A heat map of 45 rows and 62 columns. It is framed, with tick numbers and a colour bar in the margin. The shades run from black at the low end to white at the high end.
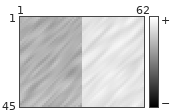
The table splits into one row of 2 panels. Panel 1,1: high, slanting up to the right, faint in contrast. Panel 1,2: very high, slanting up to the right, faint in contrast.
